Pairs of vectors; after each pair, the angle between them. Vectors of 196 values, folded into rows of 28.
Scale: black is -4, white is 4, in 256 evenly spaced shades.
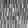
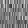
partly opposed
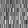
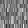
partly aligned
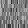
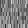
nearly opposite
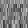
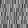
orthogonal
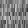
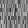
partly opposed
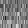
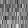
nearly parallel
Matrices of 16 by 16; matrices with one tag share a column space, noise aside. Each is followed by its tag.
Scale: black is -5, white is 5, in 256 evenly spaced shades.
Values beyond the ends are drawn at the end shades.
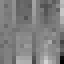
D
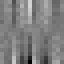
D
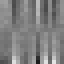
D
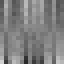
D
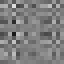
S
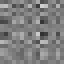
S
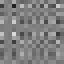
S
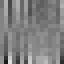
D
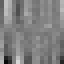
D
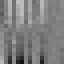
D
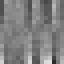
D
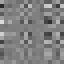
S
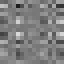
S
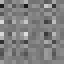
S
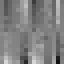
D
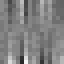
D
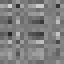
S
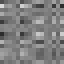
S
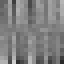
D
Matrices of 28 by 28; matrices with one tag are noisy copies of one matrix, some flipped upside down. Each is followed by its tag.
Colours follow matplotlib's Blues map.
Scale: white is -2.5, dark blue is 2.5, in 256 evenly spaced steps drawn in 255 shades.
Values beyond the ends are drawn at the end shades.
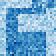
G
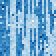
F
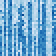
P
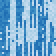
F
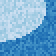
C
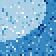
C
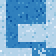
G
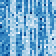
F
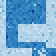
G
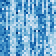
F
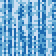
P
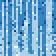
P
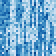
F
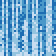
P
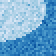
C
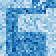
G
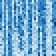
P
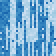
F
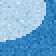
C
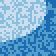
C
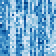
F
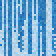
P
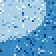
C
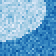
C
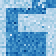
G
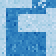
G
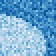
C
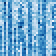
P
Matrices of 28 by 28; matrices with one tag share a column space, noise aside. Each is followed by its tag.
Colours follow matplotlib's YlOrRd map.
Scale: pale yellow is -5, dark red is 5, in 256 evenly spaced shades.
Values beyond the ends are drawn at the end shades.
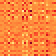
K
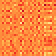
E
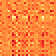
K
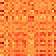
K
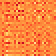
K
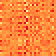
E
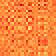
E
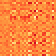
K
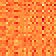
E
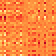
K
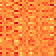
E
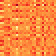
E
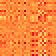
K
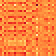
E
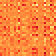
E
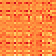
K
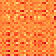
K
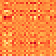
K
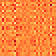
E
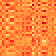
E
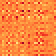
K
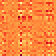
K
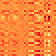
K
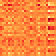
E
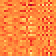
E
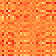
K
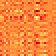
K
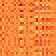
E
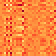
E
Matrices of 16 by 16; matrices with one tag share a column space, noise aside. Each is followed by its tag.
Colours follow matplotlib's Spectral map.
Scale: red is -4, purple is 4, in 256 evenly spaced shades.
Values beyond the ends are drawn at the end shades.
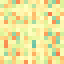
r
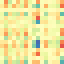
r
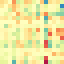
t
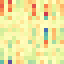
t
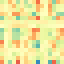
t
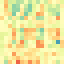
t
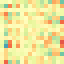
r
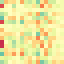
r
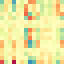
t
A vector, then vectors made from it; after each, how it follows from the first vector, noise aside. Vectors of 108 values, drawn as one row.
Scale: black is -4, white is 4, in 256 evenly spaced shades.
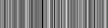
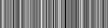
reversed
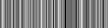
reversed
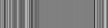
partly zeroed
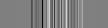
partly zeroed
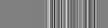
partly zeroed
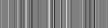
partly zeroed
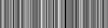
reversed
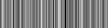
reversed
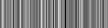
reversed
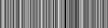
reversed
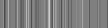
partly zeroed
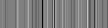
partly zeroed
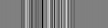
partly zeroed
